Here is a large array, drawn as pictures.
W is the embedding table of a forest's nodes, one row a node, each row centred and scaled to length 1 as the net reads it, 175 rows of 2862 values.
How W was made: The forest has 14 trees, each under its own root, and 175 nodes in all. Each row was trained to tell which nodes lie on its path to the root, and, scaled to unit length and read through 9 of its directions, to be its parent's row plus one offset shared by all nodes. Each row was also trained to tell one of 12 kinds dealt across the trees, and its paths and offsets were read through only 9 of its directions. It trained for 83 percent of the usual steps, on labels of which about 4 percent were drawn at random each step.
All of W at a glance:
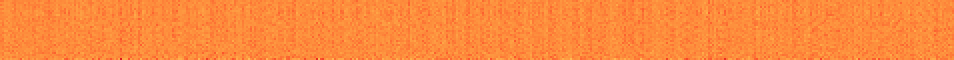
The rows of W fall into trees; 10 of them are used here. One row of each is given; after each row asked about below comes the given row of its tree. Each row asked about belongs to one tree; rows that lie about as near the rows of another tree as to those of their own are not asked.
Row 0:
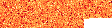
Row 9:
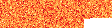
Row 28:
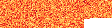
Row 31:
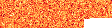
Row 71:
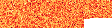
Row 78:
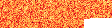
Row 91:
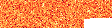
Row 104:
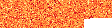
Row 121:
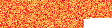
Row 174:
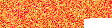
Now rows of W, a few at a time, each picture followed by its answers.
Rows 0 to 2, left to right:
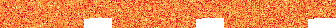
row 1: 28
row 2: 104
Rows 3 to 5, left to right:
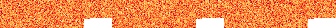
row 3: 31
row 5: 31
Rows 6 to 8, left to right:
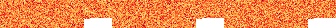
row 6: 31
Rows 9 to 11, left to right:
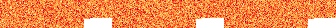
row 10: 0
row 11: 78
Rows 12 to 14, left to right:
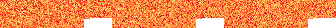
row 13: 9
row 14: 121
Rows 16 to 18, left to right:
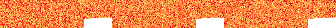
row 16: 121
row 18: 0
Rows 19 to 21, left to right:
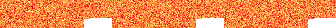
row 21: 31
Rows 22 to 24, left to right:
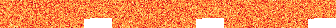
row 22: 71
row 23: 9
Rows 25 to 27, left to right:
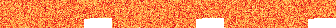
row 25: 174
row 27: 104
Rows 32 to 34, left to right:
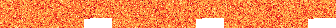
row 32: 9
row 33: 9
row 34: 31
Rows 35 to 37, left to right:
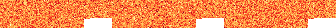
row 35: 71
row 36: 31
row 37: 31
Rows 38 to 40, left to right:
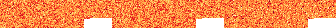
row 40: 31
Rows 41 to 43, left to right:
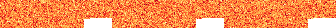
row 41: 174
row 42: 31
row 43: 0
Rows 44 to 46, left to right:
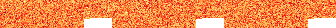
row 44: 31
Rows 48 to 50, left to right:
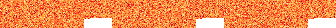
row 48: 31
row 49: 91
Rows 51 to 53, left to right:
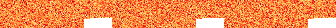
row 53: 0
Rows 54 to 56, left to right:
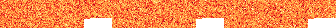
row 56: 31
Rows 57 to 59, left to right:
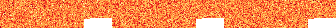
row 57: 31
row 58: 121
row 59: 9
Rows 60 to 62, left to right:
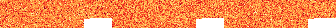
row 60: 0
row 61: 78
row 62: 91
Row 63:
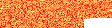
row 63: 174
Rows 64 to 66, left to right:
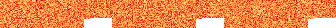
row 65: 91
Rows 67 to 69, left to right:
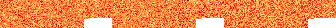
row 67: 0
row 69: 121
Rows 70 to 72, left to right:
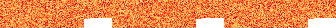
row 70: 174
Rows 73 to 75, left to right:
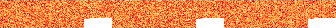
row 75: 0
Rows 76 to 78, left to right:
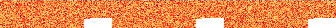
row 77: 0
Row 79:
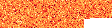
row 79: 174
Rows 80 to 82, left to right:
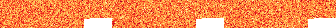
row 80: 78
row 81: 78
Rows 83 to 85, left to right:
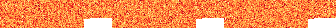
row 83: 174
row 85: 28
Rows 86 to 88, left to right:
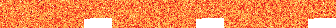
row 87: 91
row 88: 91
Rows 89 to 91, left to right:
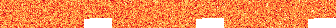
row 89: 78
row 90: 91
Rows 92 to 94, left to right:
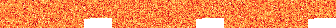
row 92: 174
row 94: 9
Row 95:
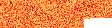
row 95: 91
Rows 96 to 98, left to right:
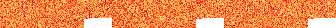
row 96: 174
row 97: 78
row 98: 78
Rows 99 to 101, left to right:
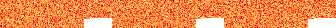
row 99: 174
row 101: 71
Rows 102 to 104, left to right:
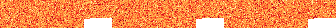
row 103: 28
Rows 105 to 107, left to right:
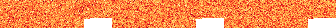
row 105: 28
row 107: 78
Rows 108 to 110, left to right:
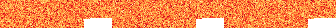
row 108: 174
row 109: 28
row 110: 0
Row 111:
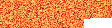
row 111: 91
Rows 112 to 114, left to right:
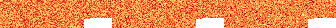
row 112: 91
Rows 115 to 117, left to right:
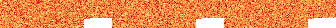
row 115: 9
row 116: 31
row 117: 0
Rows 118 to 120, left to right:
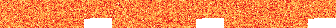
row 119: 9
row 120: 91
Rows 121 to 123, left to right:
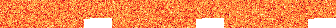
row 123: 104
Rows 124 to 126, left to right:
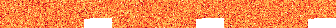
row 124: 174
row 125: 71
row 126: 9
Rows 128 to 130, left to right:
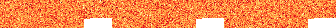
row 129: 174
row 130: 0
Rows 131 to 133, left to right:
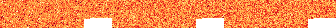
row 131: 174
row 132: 91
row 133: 78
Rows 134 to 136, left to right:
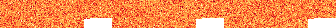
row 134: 28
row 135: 0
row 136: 28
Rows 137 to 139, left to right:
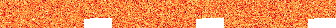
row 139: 91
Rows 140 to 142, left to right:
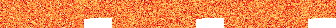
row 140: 0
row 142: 0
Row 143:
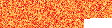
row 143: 31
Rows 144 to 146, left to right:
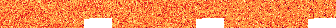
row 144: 78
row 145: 9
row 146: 174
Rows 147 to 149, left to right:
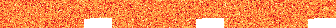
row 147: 174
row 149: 9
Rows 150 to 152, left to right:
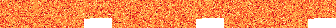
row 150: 0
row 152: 28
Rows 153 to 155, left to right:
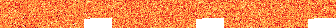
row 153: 91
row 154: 9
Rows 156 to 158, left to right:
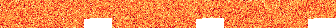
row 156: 78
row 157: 0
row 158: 78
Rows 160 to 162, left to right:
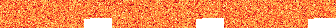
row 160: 91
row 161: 91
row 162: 31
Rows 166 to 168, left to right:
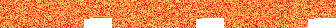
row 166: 78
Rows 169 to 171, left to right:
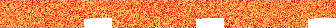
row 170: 91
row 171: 174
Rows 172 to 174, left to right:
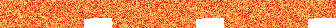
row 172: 71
